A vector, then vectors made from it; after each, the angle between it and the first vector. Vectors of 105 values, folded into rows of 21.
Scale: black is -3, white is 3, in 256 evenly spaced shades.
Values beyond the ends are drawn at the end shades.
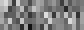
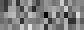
nearly opposite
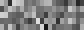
orthogonal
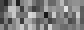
nearly opposite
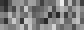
partly opposed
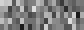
nearly parallel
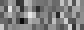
partly opposed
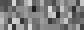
partly opposed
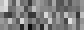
nearly parallel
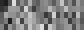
nearly opposite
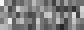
partly aligned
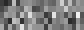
nearly opposite
